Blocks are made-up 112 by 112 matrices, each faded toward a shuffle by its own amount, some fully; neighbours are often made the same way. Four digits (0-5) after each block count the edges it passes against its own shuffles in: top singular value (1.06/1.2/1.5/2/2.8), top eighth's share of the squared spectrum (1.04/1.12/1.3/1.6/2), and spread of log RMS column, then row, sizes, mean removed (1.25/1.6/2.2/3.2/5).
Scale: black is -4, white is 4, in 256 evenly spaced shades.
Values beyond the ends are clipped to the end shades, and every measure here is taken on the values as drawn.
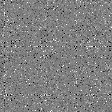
2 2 2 2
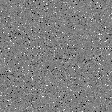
3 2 0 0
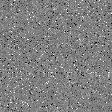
3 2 1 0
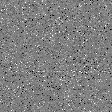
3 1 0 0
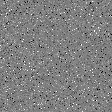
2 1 0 0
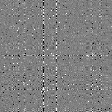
5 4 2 2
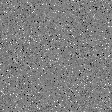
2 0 0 0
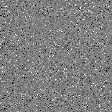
3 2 1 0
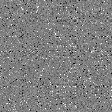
4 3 1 2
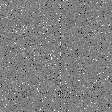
3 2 1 0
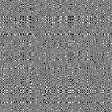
5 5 3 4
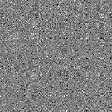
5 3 2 2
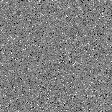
0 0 0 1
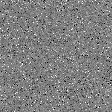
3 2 0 0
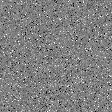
0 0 0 0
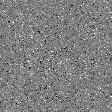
3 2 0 1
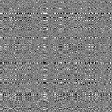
5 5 3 4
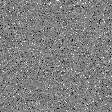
2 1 0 0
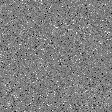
2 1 0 0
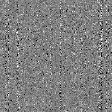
2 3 3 2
